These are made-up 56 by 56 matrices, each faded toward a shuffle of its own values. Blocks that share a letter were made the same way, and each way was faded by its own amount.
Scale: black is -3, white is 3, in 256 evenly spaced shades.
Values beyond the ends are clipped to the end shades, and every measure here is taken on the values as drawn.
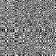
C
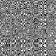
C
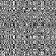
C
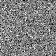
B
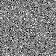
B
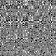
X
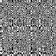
C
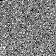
B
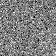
B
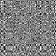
C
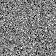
B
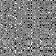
X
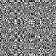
C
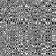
X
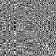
X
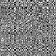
C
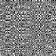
C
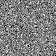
B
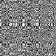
C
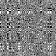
C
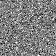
B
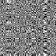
C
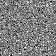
B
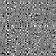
X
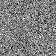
B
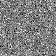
B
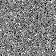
B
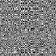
C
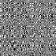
C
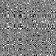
X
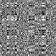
C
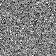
B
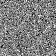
B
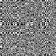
C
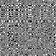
X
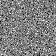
B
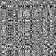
X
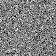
B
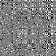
X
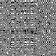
X
